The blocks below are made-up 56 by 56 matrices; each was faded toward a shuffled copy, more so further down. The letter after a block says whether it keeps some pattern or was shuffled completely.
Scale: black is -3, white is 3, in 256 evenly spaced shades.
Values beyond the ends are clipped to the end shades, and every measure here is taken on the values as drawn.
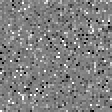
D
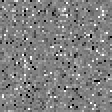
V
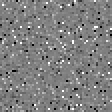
D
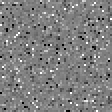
D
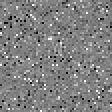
D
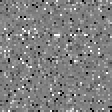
V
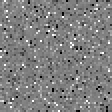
D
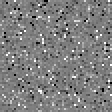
D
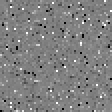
D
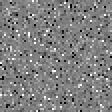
D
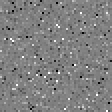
D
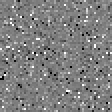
D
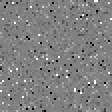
D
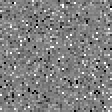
D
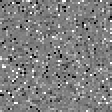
D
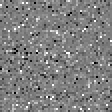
V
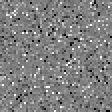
D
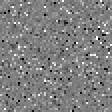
D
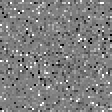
V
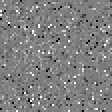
V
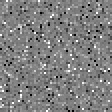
D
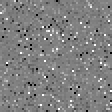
D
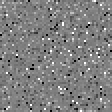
D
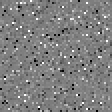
D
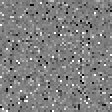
V
